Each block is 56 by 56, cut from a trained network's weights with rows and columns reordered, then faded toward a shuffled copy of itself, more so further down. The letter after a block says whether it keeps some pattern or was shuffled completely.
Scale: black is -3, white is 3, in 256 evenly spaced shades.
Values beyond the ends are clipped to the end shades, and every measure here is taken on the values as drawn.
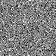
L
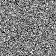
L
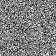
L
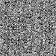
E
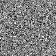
E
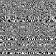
E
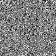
E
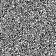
L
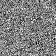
L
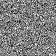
L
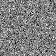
L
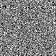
E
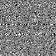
E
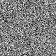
L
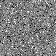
L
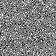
L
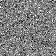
L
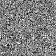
E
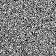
L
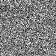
L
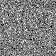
L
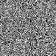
E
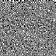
E
